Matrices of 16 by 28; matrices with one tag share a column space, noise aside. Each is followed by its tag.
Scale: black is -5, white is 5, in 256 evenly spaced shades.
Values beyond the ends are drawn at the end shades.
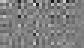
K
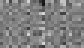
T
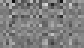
K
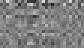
K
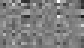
K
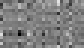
T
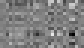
T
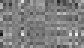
T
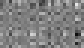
T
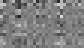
K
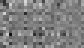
T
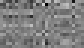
K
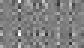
T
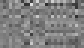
K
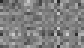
T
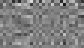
K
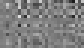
K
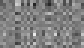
T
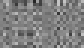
T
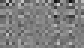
K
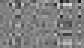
K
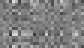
T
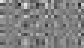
K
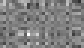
T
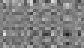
T
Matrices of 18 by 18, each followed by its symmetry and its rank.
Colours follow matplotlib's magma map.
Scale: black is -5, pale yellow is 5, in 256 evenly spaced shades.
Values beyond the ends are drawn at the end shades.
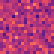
antisymmetric, full rank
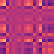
symmetric, rank one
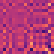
antisymmetric, rank two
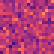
antisymmetric, full rank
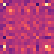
symmetric, rank three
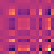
symmetric, rank one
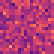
antisymmetric, full rank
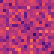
symmetric, full rank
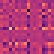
antisymmetric, rank two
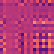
antisymmetric, rank two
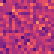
antisymmetric, full rank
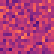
antisymmetric, full rank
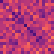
symmetric, full rank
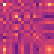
symmetric, rank three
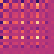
symmetric, rank one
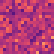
symmetric, full rank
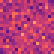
symmetric, full rank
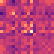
symmetric, rank three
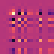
symmetric, rank one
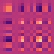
symmetric, rank one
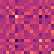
symmetric, rank three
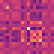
symmetric, rank three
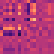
antisymmetric, rank two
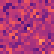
symmetric, full rank
